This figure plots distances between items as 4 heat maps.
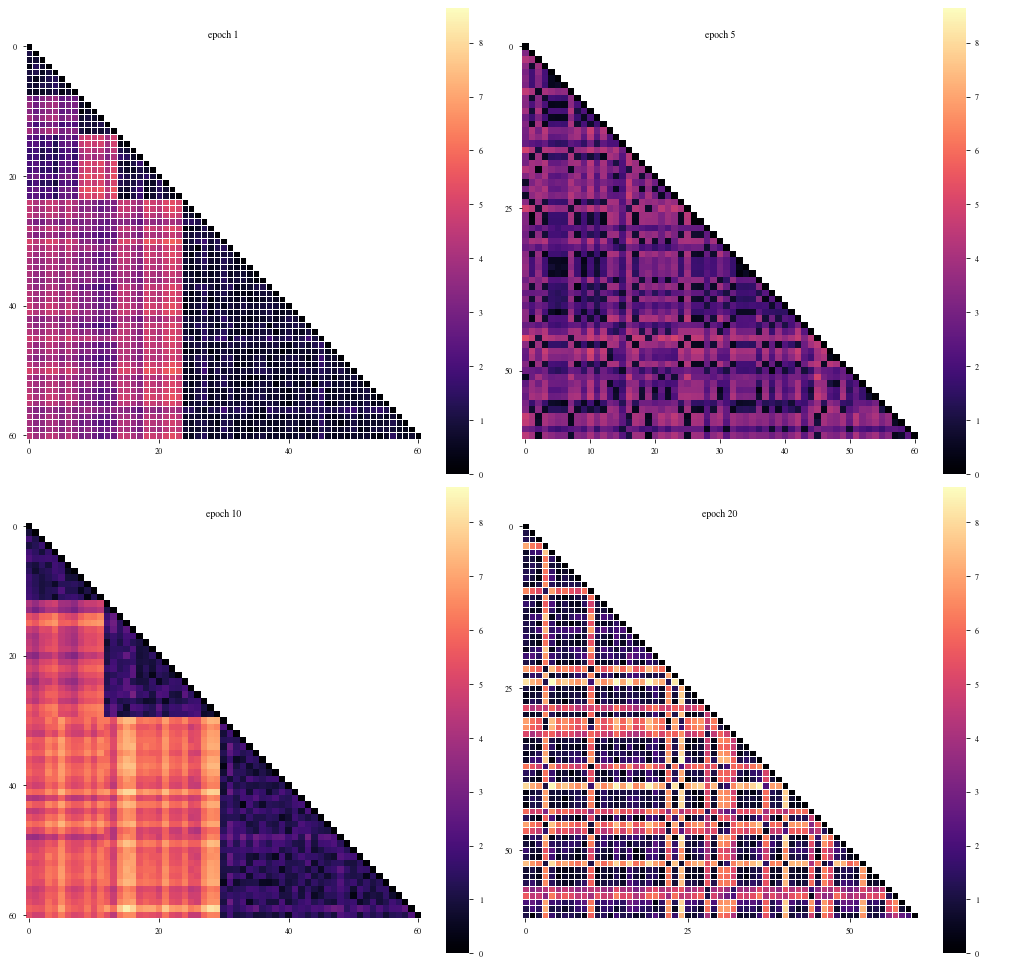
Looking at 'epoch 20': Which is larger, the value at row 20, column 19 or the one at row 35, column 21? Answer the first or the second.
the first
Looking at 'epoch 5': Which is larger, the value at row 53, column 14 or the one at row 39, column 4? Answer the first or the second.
the second
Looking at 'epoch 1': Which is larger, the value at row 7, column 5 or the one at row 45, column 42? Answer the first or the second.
the second
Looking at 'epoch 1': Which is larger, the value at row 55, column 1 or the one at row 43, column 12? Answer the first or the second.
the first
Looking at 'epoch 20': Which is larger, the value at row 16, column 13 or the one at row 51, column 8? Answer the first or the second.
the first
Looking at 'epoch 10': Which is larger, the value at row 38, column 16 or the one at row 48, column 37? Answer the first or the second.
the first
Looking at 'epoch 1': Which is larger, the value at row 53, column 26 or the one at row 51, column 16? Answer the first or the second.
the second
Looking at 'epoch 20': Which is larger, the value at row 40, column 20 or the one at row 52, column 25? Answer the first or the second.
the first
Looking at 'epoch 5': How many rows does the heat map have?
61
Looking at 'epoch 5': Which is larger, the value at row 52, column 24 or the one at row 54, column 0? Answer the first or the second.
the first
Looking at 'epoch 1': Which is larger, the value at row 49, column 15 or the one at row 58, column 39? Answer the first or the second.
the first
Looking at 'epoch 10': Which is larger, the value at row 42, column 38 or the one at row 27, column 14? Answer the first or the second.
the first
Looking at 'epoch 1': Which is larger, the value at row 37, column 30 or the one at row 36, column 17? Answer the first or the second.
the second
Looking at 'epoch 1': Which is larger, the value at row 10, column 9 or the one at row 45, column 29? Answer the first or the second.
the second
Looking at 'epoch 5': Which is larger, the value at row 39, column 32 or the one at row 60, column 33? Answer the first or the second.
the second
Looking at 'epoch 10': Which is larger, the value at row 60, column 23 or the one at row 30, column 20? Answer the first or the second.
the second
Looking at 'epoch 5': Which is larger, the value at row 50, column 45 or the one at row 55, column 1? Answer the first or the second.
the first
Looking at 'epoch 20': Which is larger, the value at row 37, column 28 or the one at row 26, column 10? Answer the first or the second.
the second
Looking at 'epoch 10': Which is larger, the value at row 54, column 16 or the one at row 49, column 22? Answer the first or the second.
the first
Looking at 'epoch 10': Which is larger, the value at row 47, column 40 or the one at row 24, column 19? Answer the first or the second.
the second
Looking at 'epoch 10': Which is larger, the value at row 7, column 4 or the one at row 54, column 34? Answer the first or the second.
the first
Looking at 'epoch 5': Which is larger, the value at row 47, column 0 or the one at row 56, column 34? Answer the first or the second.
the first
